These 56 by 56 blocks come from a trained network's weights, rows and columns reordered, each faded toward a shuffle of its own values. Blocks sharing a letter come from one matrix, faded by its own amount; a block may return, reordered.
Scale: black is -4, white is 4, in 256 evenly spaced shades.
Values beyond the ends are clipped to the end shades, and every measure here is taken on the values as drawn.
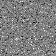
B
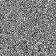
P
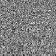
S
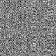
S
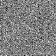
P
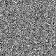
P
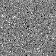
B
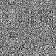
S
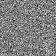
P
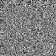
S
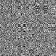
S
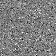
B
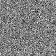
P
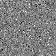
B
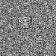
S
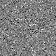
B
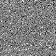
B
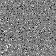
B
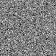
P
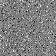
B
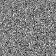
P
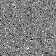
B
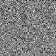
S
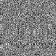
S
